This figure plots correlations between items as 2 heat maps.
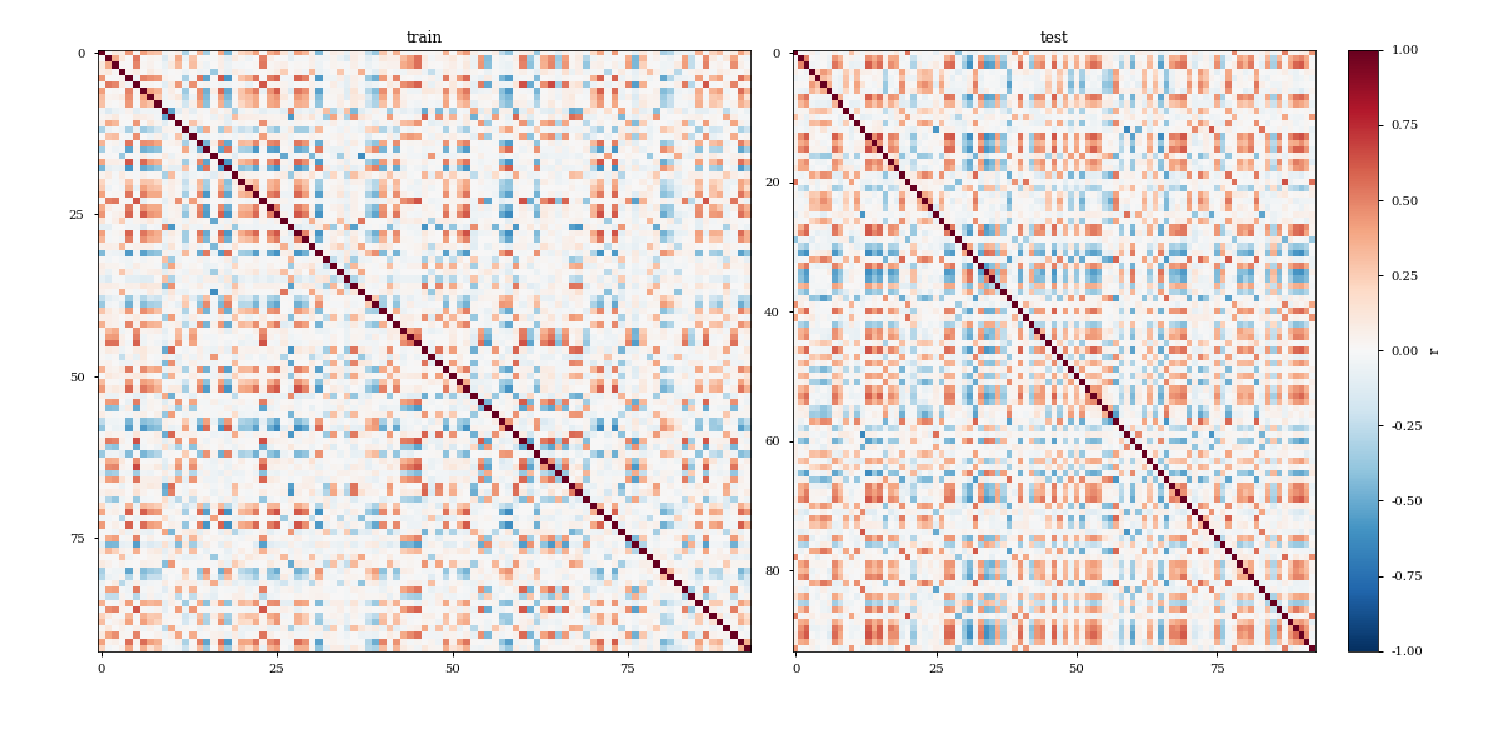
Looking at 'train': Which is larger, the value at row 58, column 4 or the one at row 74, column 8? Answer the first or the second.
the second
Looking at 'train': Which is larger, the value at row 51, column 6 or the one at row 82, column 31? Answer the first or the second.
the first
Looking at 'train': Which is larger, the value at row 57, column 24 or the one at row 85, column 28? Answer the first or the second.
the second
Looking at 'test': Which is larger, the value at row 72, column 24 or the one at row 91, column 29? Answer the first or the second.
the first
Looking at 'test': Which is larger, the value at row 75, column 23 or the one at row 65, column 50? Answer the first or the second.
the first
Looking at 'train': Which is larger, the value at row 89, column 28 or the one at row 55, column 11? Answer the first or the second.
the first
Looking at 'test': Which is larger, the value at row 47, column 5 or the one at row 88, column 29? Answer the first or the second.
the first
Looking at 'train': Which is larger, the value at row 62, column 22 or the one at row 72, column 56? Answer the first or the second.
the second
